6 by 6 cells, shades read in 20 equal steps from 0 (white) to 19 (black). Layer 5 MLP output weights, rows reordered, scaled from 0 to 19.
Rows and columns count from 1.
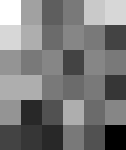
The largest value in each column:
14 16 16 14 13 19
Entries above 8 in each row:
2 4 5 4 4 6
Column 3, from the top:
12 11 9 10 13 16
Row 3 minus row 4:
2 4 -1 3 -1 -5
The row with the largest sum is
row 6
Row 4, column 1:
6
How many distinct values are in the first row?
6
